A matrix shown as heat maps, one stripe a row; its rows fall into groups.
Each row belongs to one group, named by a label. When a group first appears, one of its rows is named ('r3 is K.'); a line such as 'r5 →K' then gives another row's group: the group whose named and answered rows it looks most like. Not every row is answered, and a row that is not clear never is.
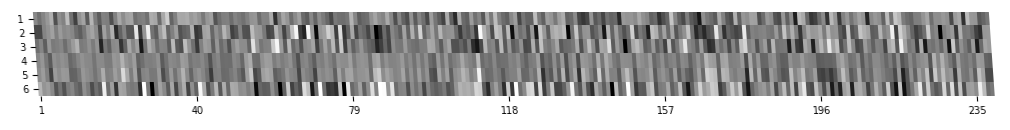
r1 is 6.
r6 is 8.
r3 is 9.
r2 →9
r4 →8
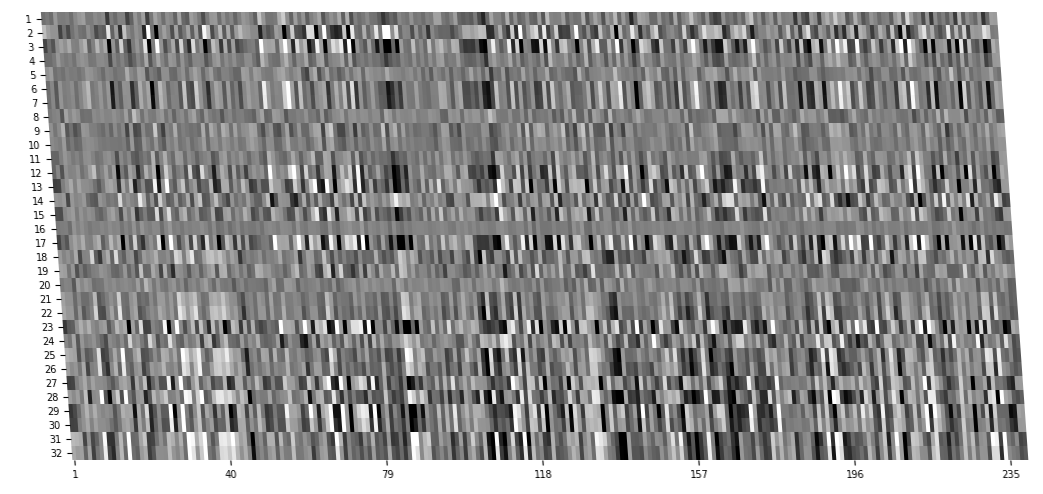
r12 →9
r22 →6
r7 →9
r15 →9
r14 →8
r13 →9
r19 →8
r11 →9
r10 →8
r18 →6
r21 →6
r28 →6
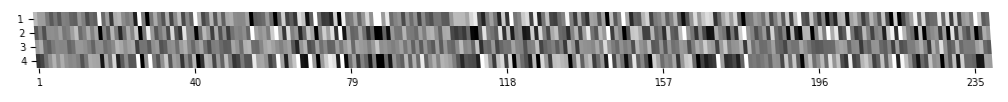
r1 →8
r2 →9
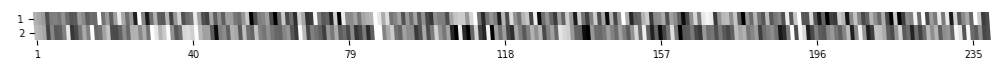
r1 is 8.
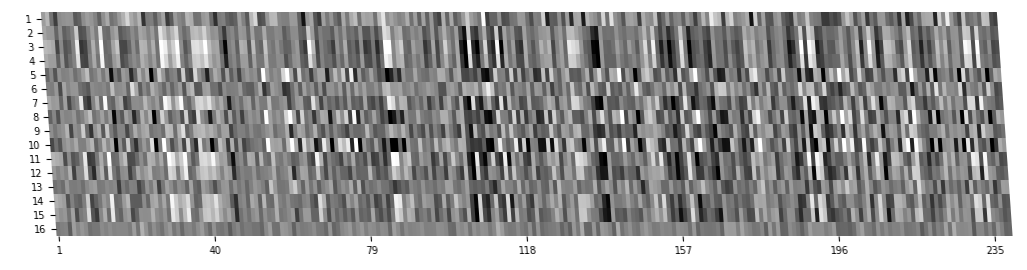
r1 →8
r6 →8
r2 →6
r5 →9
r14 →6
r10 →9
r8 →9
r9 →6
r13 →9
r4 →6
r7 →6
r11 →6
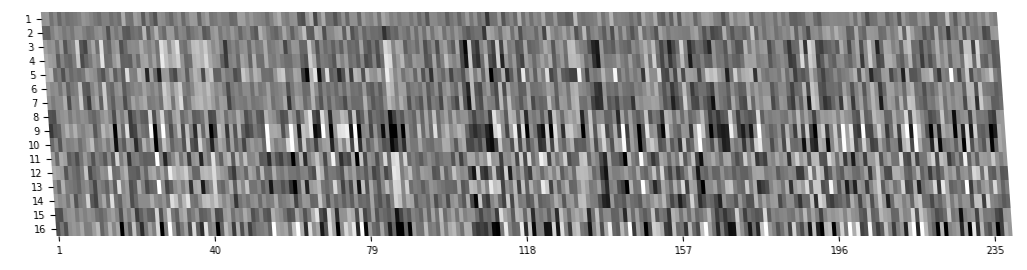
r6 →6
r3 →6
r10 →9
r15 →9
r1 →8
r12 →6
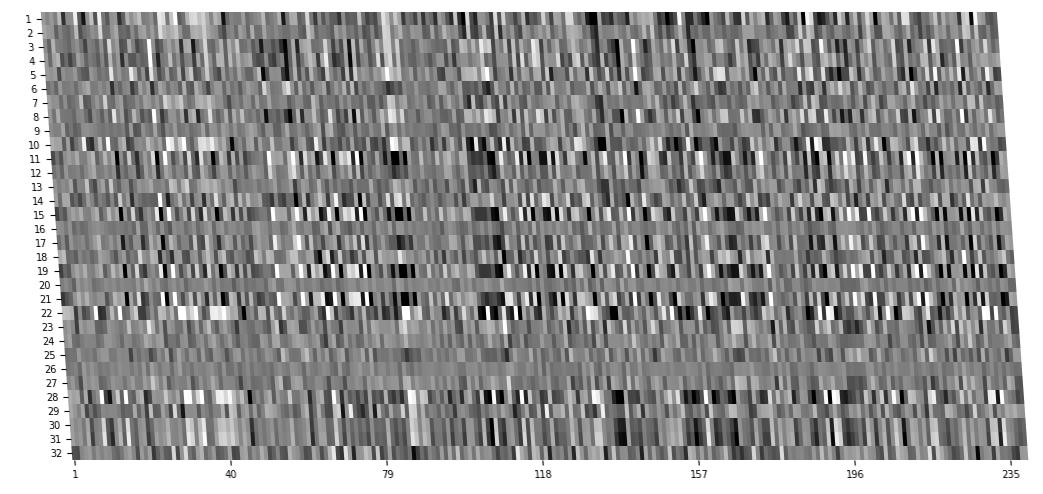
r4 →8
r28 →6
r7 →6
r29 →8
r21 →9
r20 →8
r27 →8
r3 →8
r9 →8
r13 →6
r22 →6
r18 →8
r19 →9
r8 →8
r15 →9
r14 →8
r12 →9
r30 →6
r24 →8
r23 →8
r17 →9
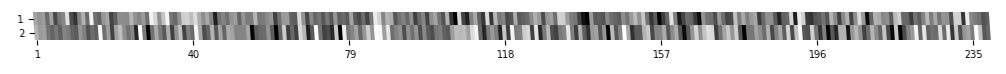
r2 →8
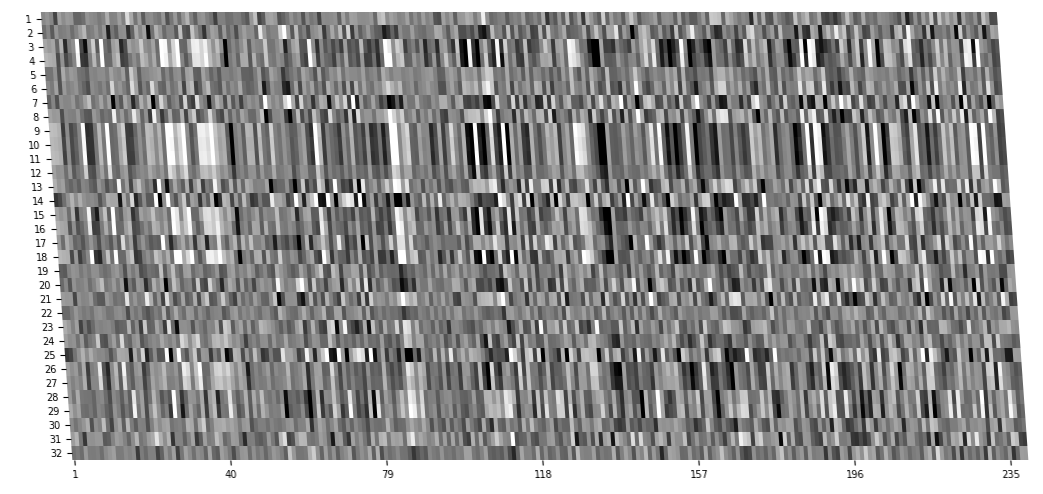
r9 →6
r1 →8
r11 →6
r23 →8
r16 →6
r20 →9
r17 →8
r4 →6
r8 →8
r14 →9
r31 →8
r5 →8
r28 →8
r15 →6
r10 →6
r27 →6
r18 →6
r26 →6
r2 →9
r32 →9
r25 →9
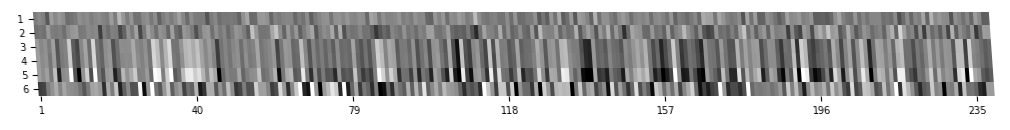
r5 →6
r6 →9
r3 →6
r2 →9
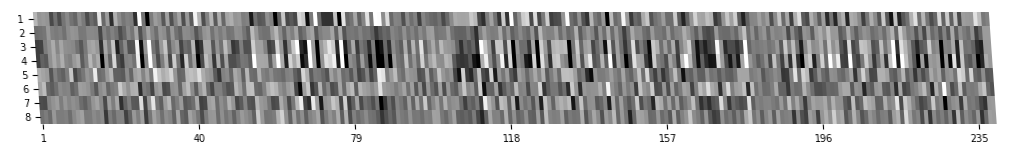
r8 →9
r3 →9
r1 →8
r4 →9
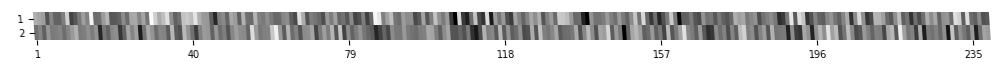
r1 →6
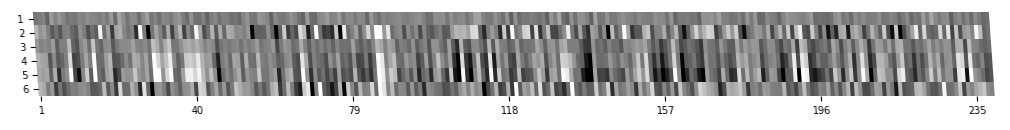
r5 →6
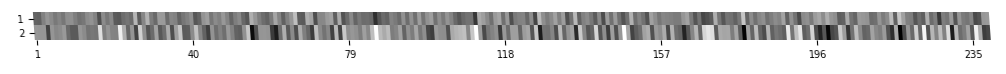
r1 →9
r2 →8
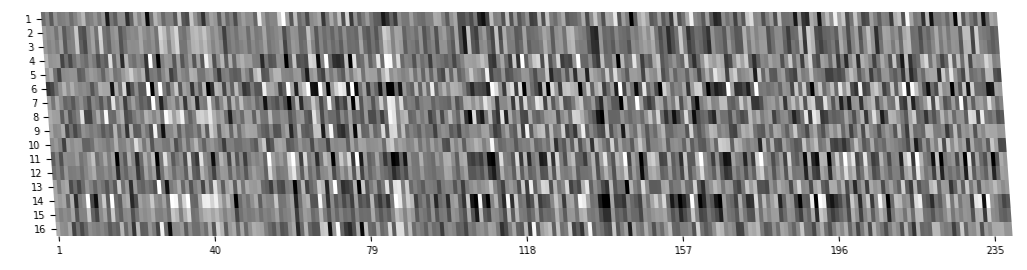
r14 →6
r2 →6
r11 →9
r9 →8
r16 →8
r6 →9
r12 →9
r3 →6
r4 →8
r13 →8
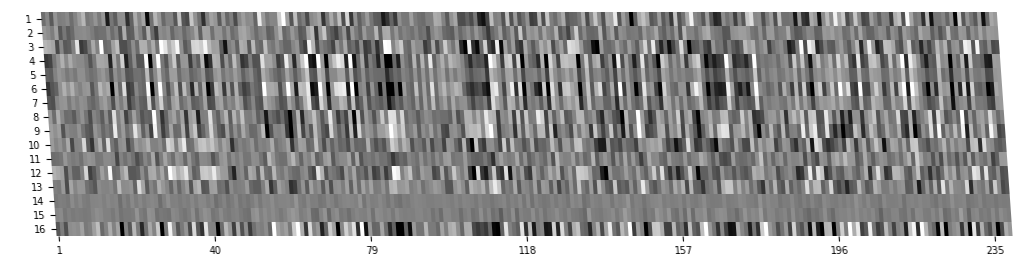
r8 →8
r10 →6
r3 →6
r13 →8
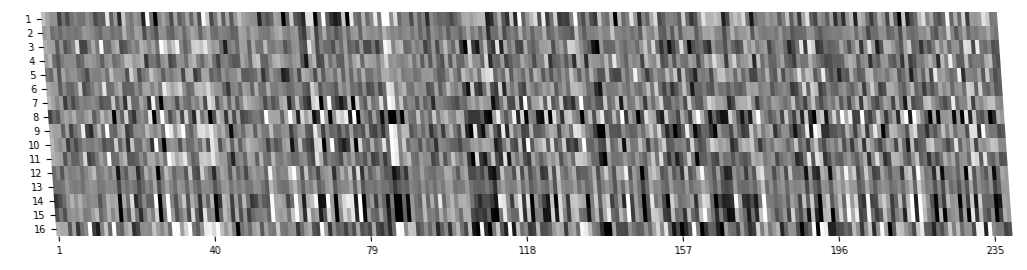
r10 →8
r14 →9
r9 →6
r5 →8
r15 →9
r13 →9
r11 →6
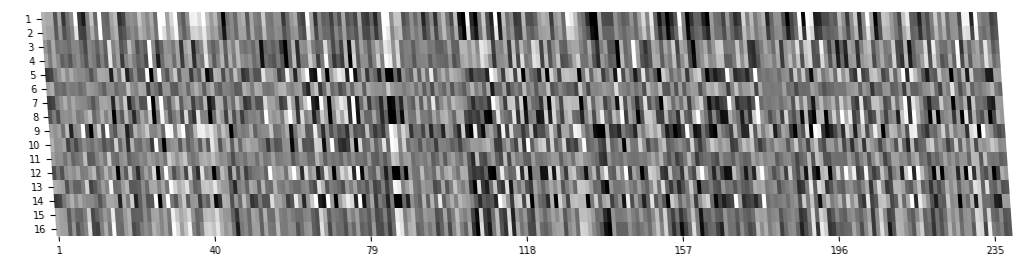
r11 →6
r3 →8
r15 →6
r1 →6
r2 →6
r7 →9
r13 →6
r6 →8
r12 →9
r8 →9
